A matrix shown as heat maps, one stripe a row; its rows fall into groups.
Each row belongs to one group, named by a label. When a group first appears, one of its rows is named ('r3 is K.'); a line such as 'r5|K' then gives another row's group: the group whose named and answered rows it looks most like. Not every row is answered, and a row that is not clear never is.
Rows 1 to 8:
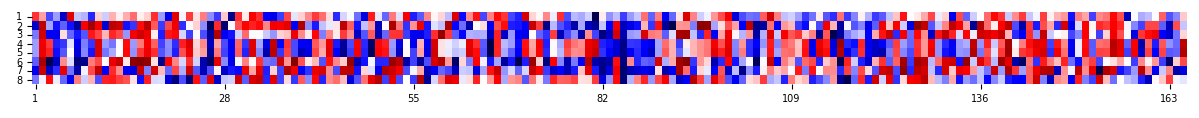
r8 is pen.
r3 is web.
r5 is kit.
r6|web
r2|web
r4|kit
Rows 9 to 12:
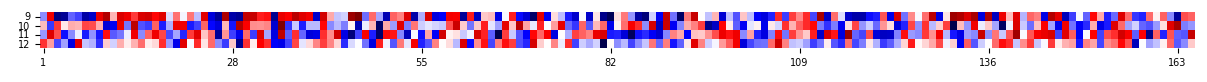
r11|kit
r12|kit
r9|web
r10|pen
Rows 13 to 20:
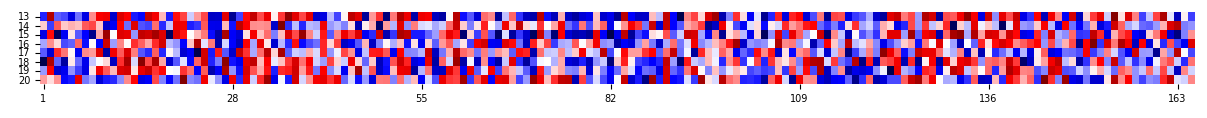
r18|web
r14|pen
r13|web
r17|pen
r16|kit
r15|web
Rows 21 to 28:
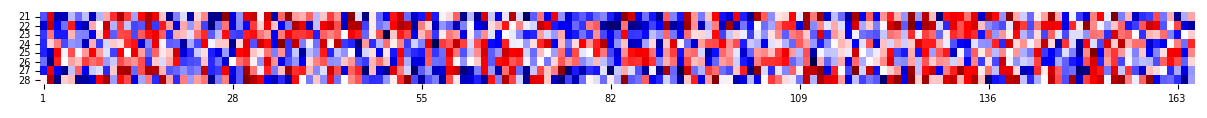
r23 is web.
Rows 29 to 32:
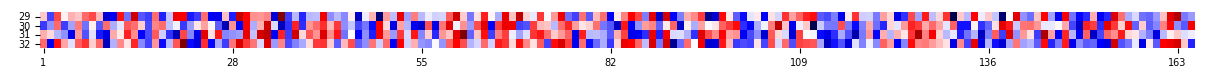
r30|kit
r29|pen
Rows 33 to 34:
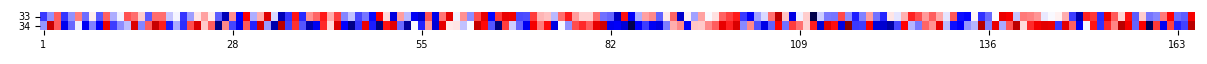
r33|kit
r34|kit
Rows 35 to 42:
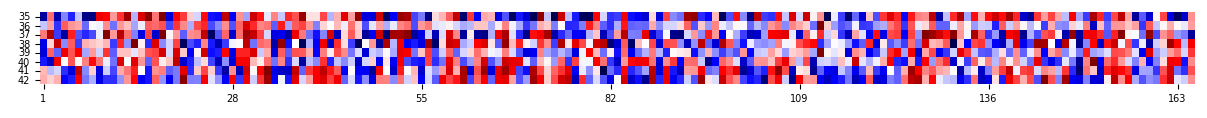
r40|pen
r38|pen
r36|web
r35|web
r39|web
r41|kit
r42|kit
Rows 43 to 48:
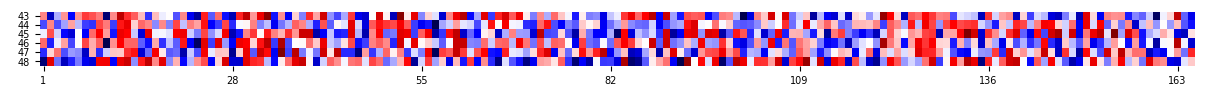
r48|web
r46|pen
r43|pen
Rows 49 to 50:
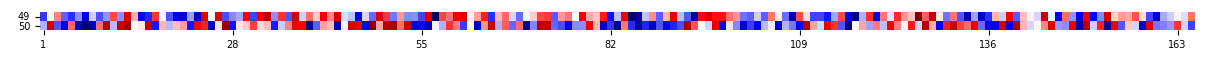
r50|web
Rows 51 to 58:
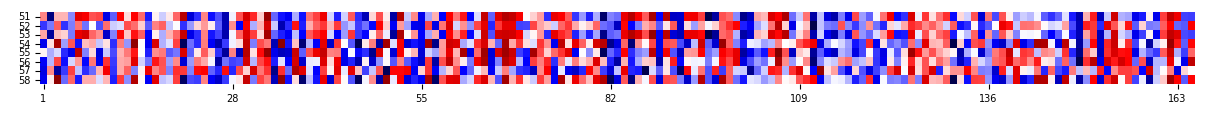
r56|kit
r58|pen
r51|pen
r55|kit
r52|kit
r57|web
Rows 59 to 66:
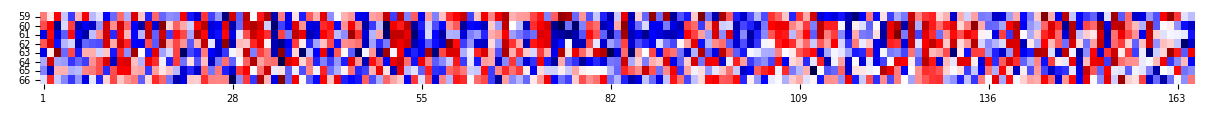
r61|web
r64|web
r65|pen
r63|pen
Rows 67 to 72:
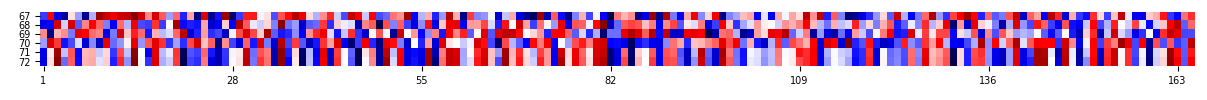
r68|pen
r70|kit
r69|pen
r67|web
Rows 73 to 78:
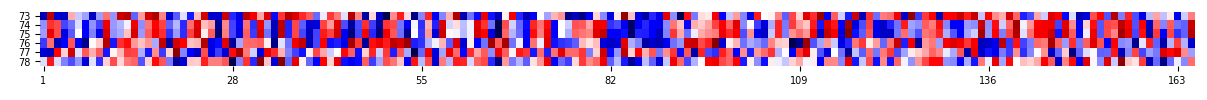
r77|pen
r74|kit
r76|web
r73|web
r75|kit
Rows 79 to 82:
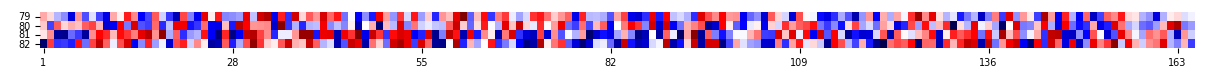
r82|web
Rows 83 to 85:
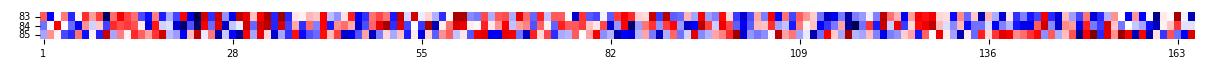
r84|pen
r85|kit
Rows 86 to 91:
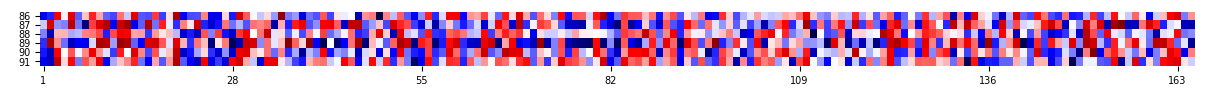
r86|pen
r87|web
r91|pen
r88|pen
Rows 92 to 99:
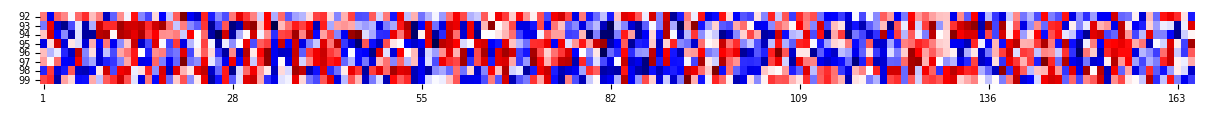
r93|web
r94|web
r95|kit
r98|web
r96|kit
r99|web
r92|pen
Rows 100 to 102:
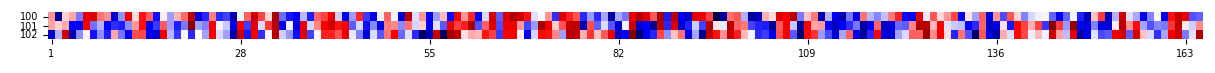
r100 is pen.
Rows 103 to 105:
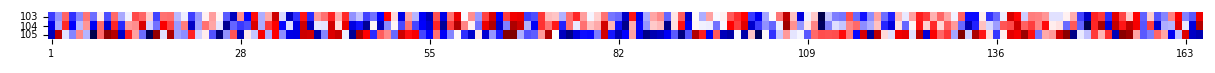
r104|kit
